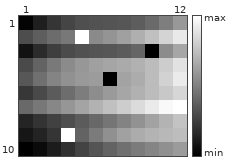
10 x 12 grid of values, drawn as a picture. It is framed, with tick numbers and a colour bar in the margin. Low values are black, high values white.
The middle right is the ninth with the highest average. The field climbs toward the right. Four lone cells stand out: two far higher and two far lower than their neighbours.
